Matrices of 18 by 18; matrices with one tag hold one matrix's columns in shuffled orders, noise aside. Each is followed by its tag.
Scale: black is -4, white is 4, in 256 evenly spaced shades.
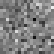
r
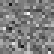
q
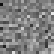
q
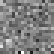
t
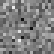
r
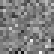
t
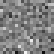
t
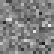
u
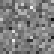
r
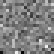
t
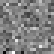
t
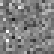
r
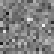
u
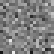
t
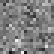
t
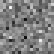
r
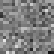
t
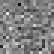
q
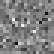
u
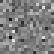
r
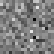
r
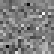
q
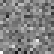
t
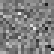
q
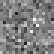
u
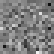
q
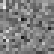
r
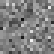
r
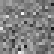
q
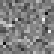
u
